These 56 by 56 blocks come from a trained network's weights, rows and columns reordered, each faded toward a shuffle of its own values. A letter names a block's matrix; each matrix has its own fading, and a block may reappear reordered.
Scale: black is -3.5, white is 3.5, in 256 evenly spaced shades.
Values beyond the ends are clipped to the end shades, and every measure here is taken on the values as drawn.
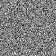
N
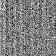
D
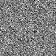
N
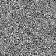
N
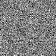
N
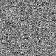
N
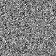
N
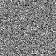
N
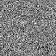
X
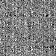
D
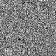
N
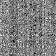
D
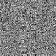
X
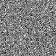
X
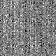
D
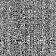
D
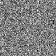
N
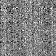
D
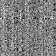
D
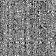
D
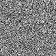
X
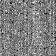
D
